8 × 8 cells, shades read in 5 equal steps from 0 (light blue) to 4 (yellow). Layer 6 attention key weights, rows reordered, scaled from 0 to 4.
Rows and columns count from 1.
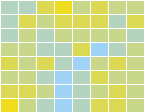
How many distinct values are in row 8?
5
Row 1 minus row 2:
0 -2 1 1 -1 0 1 -1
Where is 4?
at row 1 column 4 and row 8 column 1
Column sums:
17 17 14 11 13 18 17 16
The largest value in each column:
4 3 3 4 3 3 3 3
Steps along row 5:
down up down down up up down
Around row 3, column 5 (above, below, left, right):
3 3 2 2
